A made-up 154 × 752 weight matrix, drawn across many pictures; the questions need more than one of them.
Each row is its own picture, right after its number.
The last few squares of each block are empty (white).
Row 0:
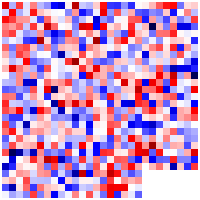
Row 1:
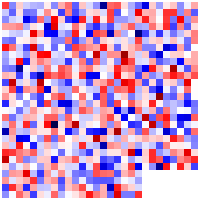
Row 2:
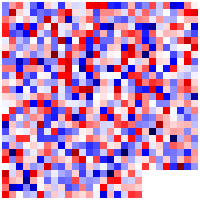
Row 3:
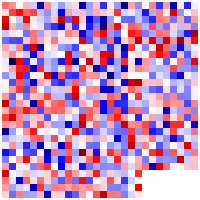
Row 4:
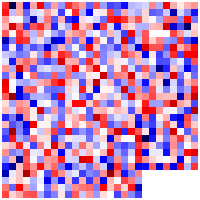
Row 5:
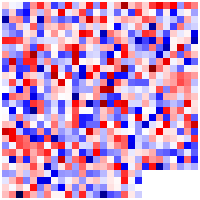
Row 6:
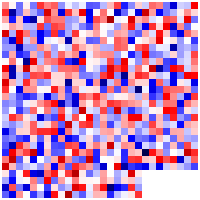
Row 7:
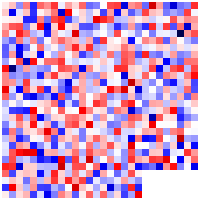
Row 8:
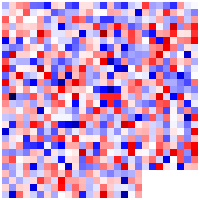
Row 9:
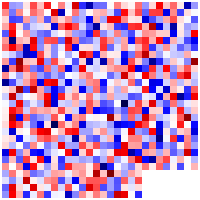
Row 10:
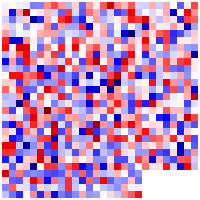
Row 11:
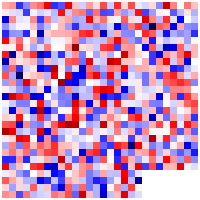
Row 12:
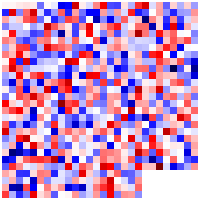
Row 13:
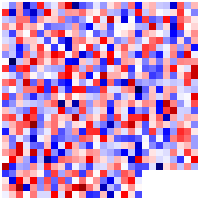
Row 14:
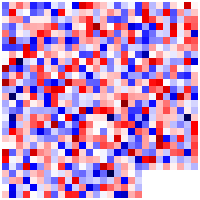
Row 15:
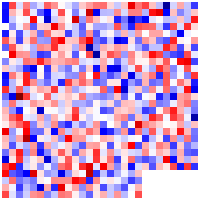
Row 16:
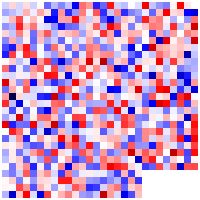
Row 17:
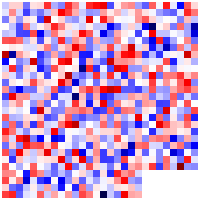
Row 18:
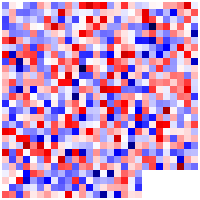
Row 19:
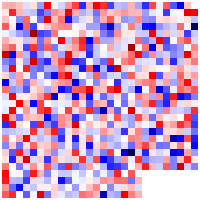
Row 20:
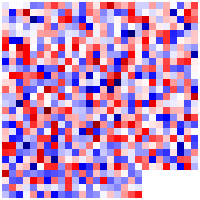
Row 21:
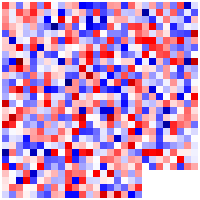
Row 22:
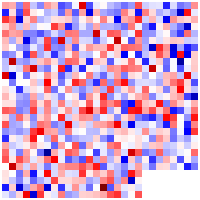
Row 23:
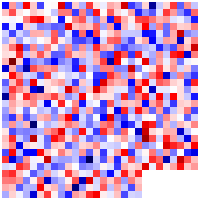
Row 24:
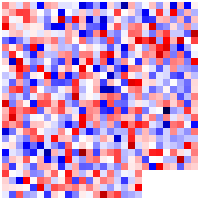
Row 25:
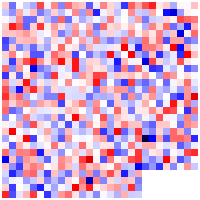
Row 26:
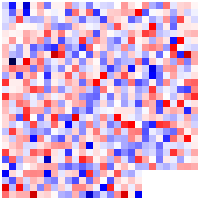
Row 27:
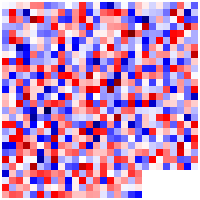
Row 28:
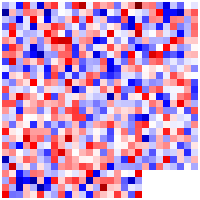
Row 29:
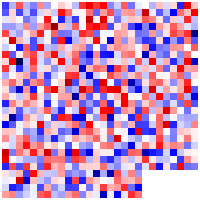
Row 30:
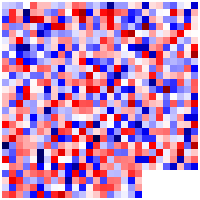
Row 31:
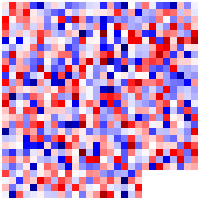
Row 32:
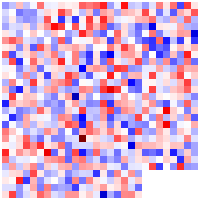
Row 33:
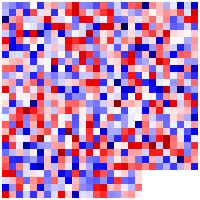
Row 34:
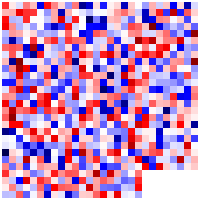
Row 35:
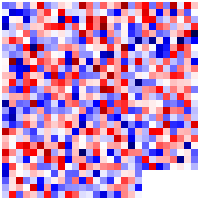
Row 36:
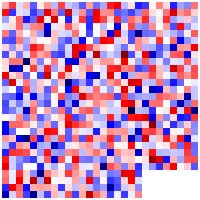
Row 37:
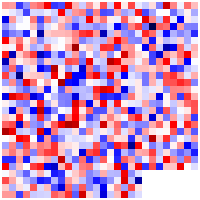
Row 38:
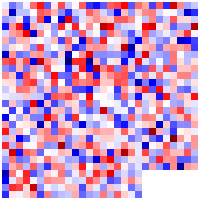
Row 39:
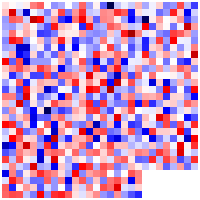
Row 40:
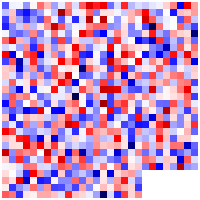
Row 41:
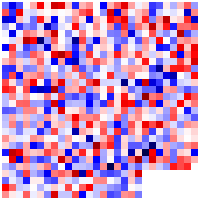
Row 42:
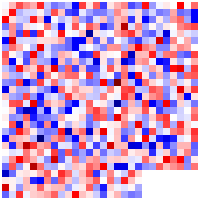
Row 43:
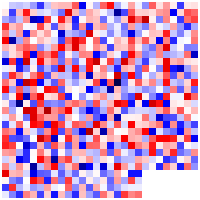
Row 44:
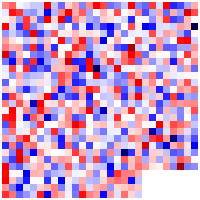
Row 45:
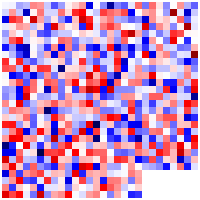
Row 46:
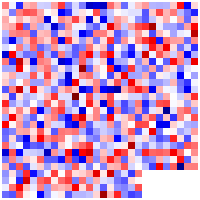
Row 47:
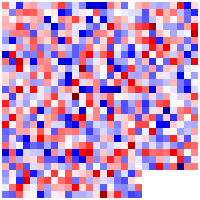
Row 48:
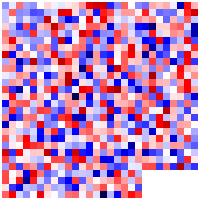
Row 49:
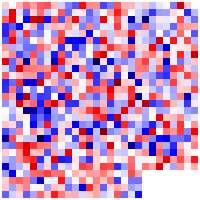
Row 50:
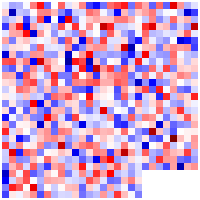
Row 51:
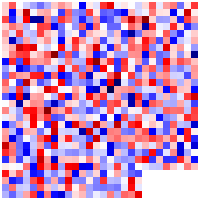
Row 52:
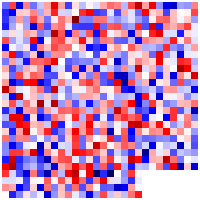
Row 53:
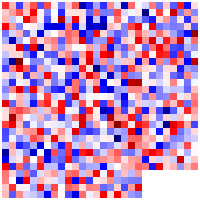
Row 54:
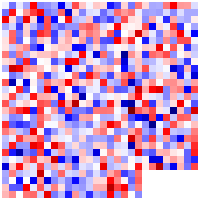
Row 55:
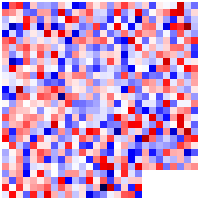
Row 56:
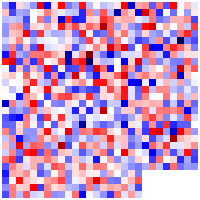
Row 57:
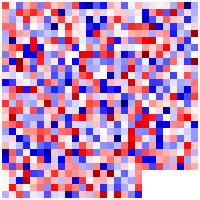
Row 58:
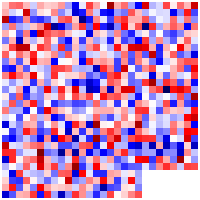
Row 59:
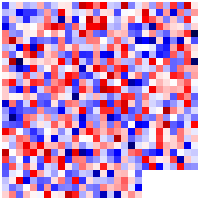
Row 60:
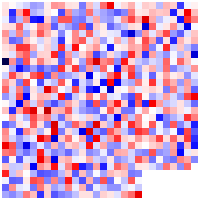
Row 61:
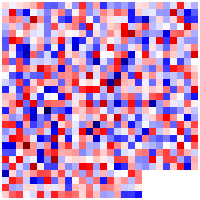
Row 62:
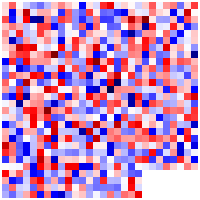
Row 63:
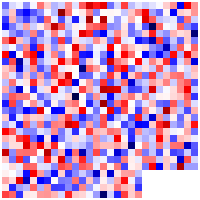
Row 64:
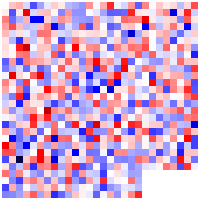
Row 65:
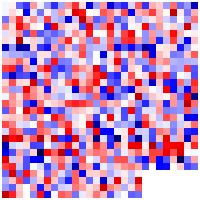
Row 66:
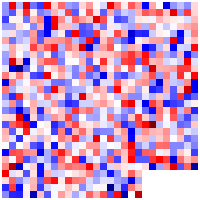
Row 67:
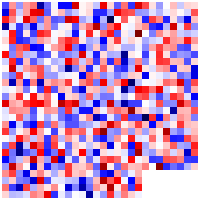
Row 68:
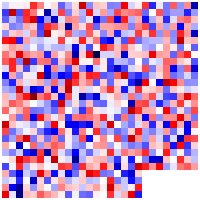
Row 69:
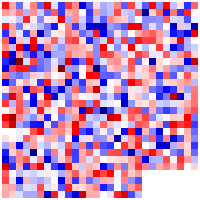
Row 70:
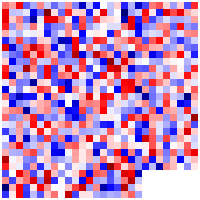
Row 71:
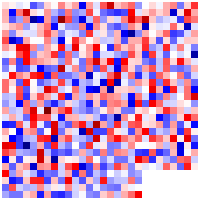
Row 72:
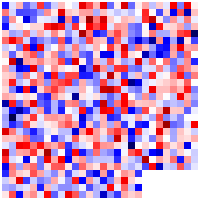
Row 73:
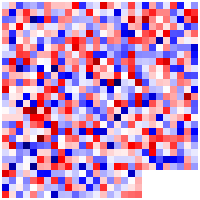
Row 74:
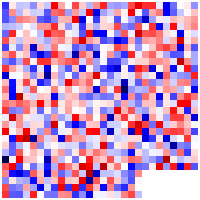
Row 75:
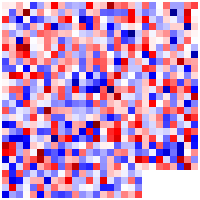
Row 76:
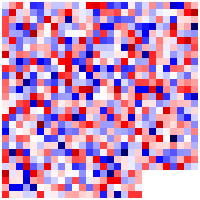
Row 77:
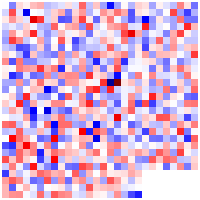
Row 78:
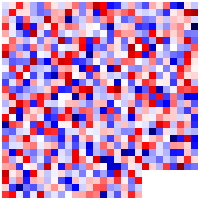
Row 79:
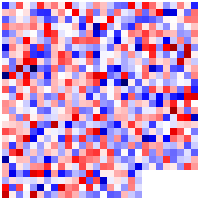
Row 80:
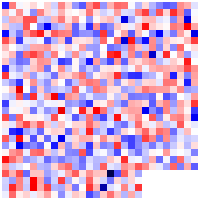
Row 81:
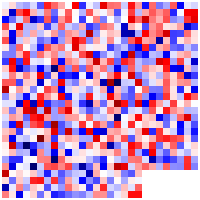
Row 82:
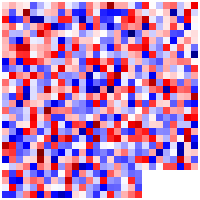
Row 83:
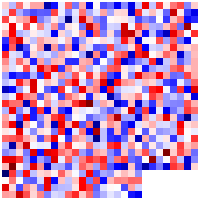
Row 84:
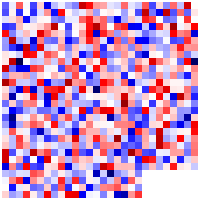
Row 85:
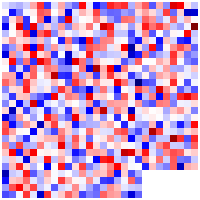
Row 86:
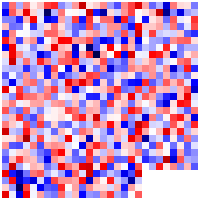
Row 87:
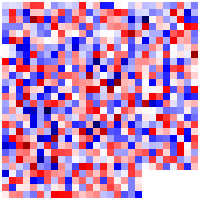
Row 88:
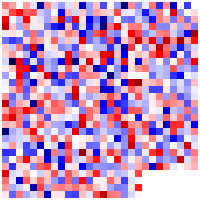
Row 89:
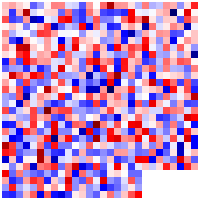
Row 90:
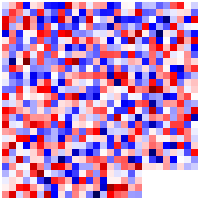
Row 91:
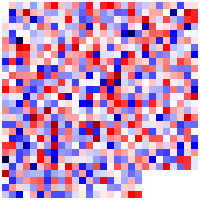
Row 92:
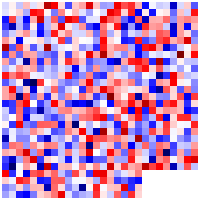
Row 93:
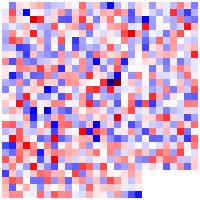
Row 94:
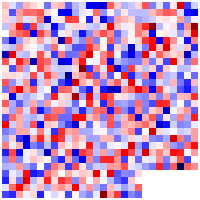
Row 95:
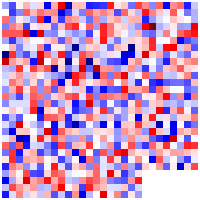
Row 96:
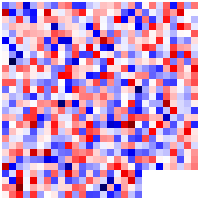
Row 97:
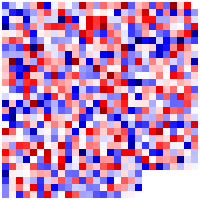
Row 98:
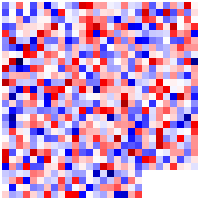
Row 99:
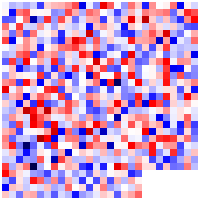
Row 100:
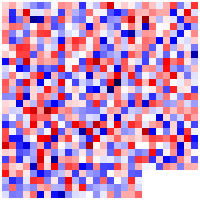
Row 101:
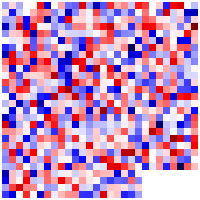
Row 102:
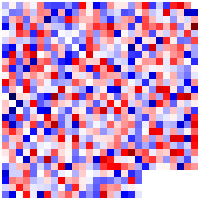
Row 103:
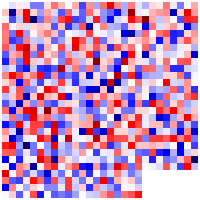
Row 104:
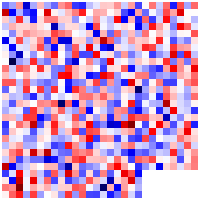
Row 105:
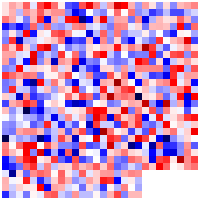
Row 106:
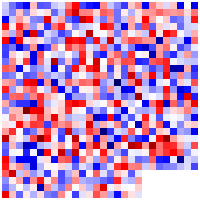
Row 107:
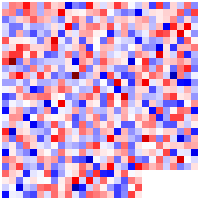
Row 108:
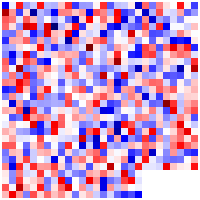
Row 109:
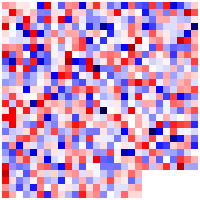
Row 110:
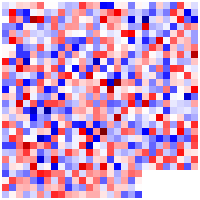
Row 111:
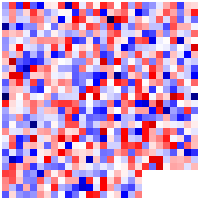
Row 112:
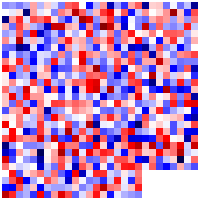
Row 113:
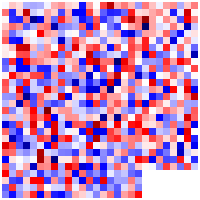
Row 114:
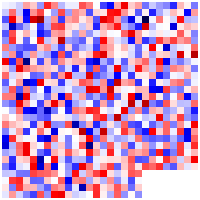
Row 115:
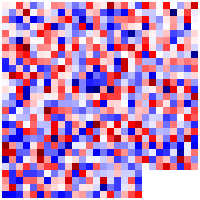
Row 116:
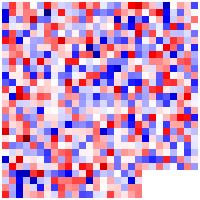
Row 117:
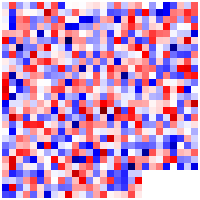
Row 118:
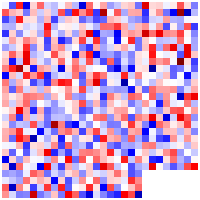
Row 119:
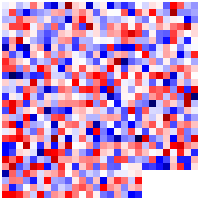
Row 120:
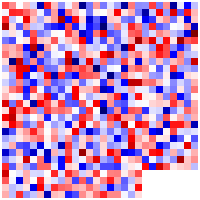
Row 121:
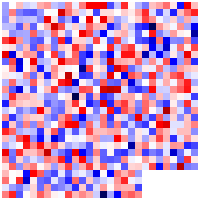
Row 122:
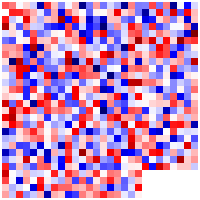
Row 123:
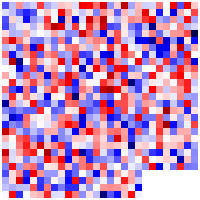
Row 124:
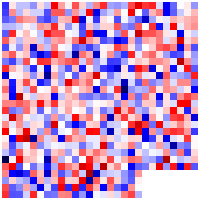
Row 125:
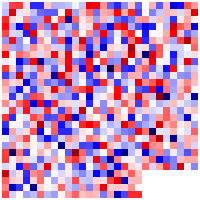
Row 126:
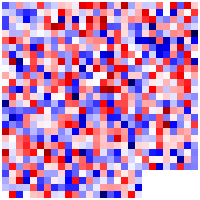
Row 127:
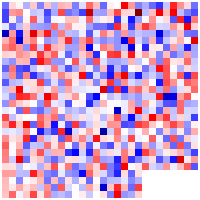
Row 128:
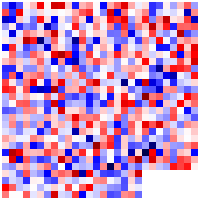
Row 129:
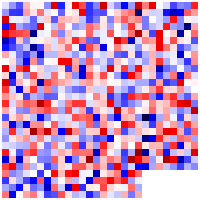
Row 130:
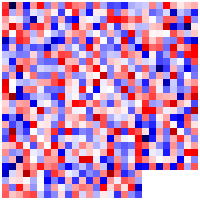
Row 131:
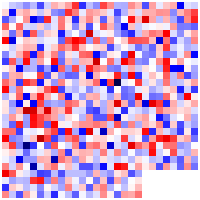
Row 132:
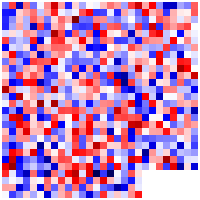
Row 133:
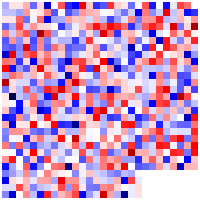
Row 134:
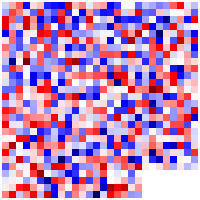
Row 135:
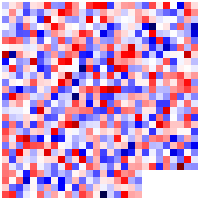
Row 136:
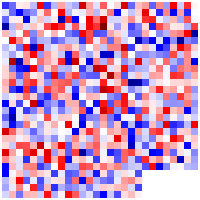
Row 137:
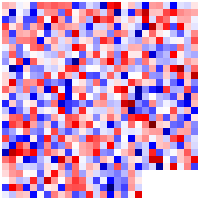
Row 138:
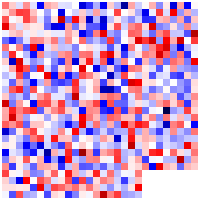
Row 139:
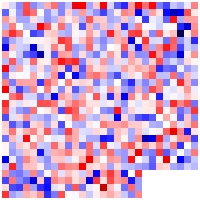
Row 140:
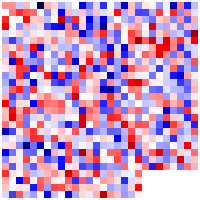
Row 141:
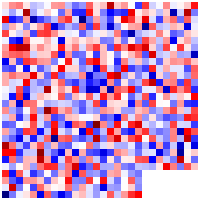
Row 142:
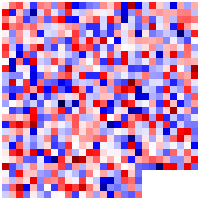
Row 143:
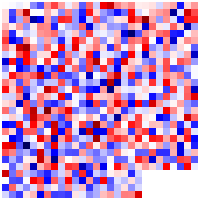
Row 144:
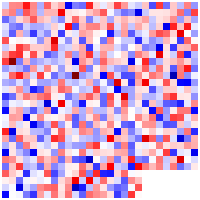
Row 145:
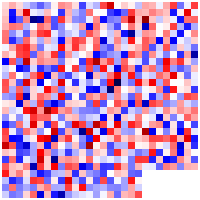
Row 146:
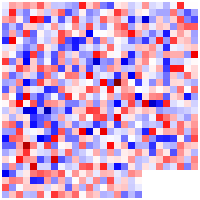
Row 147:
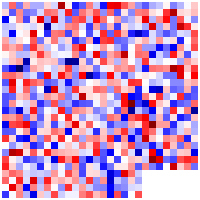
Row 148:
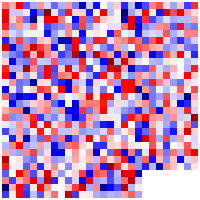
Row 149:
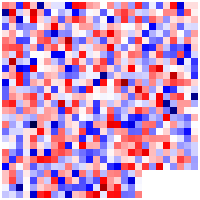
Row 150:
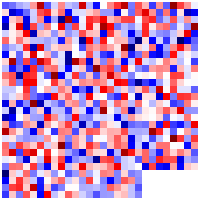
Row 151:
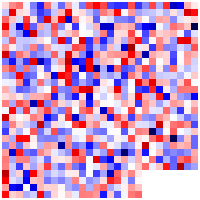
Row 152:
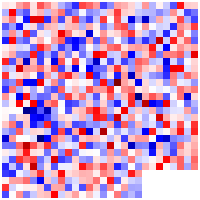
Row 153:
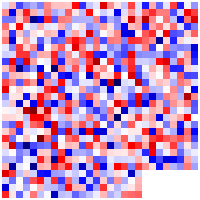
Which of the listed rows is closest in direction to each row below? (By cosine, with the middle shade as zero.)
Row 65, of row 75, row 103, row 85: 85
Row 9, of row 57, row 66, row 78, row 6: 57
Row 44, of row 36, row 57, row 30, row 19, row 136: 19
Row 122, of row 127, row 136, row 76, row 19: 19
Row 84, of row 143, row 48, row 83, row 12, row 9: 48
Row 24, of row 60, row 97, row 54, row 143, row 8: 8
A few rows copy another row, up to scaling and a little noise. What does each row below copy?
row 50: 38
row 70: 148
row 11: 37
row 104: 96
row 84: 98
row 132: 52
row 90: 134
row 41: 128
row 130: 4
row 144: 107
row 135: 17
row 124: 74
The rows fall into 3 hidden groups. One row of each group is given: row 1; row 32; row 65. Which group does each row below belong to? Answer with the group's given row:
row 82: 65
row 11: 32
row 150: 32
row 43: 65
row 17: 32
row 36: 1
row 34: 32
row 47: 32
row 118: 1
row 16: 32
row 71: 65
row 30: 65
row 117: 1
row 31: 32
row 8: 32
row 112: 65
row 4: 1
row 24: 32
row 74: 1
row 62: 65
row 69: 32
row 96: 1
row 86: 1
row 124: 1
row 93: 65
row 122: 32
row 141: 65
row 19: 32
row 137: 1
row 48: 32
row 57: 32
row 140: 32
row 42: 65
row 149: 1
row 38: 32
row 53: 32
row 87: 65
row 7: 1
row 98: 32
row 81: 65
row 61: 65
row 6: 1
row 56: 32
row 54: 1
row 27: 65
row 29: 32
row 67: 1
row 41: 1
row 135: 32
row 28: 1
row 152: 65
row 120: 32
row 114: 65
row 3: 32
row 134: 1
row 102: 32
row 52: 1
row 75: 65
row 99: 65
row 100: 65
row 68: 1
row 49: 65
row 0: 1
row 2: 32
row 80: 1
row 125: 32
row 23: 1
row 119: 65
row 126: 32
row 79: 1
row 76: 32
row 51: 65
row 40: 32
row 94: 32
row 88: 32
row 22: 1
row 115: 65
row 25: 1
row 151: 32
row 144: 1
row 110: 65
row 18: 32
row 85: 32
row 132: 1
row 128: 1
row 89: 65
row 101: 32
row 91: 65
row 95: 32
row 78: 32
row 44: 32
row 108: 1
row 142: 1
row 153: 65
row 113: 65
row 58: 65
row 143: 65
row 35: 32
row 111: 1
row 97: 32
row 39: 65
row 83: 65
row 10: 65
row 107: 1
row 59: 32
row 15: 1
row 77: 65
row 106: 65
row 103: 65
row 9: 32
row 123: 32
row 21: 32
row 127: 1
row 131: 65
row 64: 65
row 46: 32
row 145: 65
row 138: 32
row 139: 1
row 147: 1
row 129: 1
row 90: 1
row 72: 32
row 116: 1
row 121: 32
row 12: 1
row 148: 1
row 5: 32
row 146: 65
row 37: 32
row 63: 32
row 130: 1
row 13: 1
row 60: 65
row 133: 32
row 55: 1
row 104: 1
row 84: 32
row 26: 1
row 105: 65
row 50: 32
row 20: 65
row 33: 65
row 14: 32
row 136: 32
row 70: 1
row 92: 65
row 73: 65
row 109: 32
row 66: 1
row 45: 65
